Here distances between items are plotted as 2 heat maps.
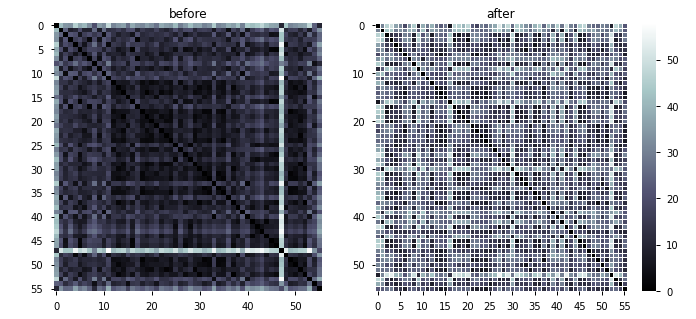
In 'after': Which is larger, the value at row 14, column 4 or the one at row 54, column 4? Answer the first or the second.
the first
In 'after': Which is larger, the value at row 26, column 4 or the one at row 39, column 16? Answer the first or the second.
the second
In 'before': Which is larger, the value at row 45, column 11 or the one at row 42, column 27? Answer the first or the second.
the first
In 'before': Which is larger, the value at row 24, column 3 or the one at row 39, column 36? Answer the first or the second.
the second
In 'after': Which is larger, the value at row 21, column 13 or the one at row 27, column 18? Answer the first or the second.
the second
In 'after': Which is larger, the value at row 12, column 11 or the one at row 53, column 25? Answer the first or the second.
the first
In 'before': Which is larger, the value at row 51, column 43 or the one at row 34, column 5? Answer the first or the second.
the first
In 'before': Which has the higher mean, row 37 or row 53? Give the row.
53
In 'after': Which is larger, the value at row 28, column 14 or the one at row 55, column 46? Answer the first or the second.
the second
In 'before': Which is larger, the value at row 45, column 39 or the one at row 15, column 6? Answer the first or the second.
the second
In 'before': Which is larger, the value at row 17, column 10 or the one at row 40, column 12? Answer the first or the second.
the first
